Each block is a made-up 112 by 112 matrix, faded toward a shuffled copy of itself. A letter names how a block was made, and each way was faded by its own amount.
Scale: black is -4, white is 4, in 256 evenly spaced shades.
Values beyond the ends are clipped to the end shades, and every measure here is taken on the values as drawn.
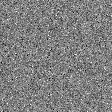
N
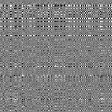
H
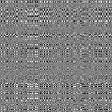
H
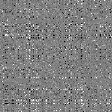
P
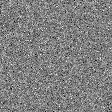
N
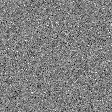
N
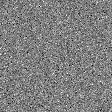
N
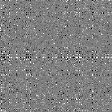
P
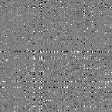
P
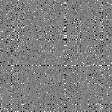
P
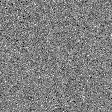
N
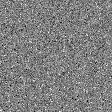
N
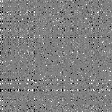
P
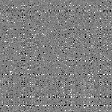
P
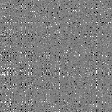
P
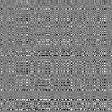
H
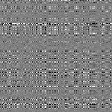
H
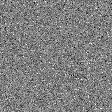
N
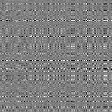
H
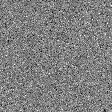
N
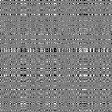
H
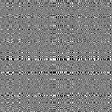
H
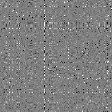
P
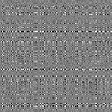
H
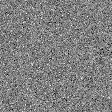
N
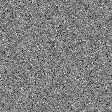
N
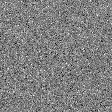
N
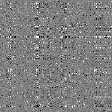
P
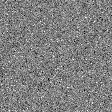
N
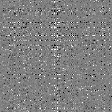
P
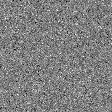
N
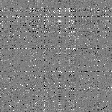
P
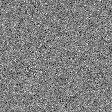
N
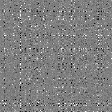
P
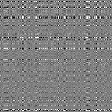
H
